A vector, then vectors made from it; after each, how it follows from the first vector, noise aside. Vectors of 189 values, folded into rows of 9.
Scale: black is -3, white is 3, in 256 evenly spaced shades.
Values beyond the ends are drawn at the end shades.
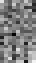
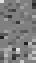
partly zeroed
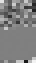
partly zeroed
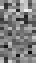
wrapped around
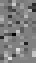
partly zeroed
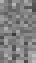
shrunk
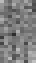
shrunk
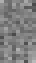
shrunk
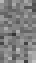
shrunk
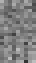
shrunk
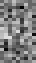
wrapped around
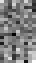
copied
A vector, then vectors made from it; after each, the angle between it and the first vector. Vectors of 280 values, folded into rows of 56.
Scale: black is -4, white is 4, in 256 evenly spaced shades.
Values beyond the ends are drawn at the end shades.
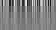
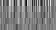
nearly opposite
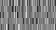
partly aligned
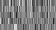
partly opposed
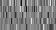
partly opposed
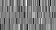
partly aligned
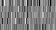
partly aligned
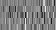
orthogonal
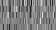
partly aligned
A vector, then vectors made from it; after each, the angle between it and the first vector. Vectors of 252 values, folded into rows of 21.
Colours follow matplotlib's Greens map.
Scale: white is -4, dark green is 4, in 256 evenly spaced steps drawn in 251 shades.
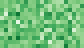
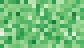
partly aligned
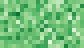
nearly parallel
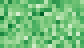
partly opposed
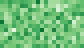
partly aligned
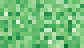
nearly parallel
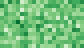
partly opposed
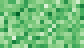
partly aligned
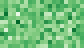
nearly opposite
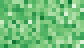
orthogonal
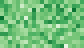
partly opposed
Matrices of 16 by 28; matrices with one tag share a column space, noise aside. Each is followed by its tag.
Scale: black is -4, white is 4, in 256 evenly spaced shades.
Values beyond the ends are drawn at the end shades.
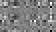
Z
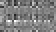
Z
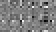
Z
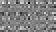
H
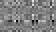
Z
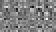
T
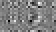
Z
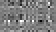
Z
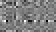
Z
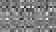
T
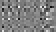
T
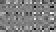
H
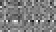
Z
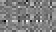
Z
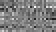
T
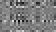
Z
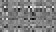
T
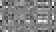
Z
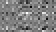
H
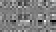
Z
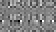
Z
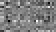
Z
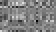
Z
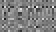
T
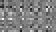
T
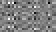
H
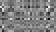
T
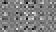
H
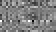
Z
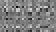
T
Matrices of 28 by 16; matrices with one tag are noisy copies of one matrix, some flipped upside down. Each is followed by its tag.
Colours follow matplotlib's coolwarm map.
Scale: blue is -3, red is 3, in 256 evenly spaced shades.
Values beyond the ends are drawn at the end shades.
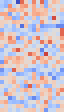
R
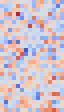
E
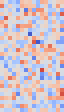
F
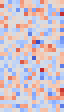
F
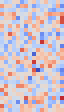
F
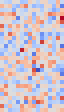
F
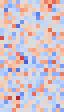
E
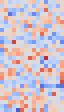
R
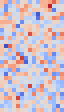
E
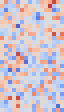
E
